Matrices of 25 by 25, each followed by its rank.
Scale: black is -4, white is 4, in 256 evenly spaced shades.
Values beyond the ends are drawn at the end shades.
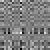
two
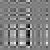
one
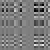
one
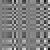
one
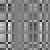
one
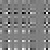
one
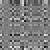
two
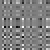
one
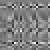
two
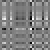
one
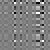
one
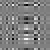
one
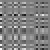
one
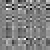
two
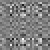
two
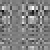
two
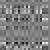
two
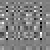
two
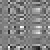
two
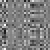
two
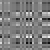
one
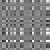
one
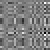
two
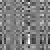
two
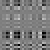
one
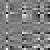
two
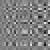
two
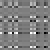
one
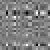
two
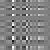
one
